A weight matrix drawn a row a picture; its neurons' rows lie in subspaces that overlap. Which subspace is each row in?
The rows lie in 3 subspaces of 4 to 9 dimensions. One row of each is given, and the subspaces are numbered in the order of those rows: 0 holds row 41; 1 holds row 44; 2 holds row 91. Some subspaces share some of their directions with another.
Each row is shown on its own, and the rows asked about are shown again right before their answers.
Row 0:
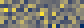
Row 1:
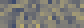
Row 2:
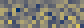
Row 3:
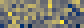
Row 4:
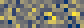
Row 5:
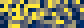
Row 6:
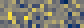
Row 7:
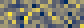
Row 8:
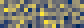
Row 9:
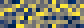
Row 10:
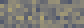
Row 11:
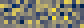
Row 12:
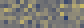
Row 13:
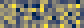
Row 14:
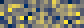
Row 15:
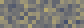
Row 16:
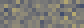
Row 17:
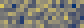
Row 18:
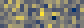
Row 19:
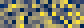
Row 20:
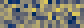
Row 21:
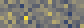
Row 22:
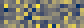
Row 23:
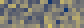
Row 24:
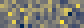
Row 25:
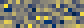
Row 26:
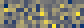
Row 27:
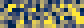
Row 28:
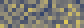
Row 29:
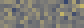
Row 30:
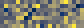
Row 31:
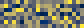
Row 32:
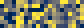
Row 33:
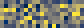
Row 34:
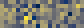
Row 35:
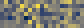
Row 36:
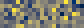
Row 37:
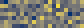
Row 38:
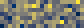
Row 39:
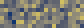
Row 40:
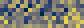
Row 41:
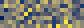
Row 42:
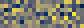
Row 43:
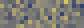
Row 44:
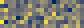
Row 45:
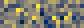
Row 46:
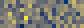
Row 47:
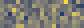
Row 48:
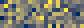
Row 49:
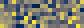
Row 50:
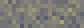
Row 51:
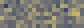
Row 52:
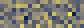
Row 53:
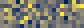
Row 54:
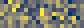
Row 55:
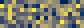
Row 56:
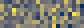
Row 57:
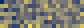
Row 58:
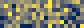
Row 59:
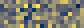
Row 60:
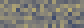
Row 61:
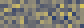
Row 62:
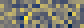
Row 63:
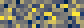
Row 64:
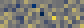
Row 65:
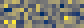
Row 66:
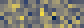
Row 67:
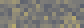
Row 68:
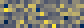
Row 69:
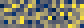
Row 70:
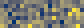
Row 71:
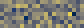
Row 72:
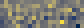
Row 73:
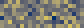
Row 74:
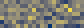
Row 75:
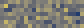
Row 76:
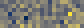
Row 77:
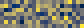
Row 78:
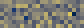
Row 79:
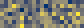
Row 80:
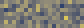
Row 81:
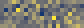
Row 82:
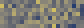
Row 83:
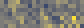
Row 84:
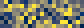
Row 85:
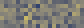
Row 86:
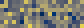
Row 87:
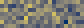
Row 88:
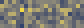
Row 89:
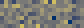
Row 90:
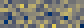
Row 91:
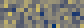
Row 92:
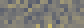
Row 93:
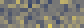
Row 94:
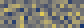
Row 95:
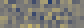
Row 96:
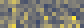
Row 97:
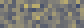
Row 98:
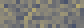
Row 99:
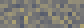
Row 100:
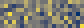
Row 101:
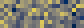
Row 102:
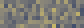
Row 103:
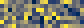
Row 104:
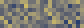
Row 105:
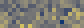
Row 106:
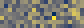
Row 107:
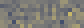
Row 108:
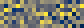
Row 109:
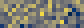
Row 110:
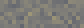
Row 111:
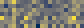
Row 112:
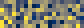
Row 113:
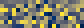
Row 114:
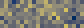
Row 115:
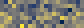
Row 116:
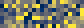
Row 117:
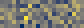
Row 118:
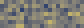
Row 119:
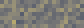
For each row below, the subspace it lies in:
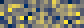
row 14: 1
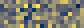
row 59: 0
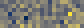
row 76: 0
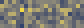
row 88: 0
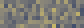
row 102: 2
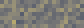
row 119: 1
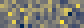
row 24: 0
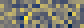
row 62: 2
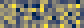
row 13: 1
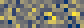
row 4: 0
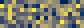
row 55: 1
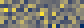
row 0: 1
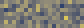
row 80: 2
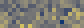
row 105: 0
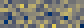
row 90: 0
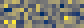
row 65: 1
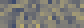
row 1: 1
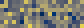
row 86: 1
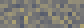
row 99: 2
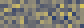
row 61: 2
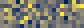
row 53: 2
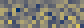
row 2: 0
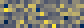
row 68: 0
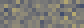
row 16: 2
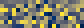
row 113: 0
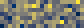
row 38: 0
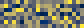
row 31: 2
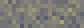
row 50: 0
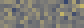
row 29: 2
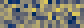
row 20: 1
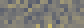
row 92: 1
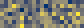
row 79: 0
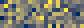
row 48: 1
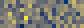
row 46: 2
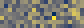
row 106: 1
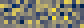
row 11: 2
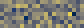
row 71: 2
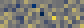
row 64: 0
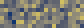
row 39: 0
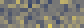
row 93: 1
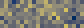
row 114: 1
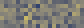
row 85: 2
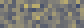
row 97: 1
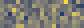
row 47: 2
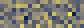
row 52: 2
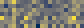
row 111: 1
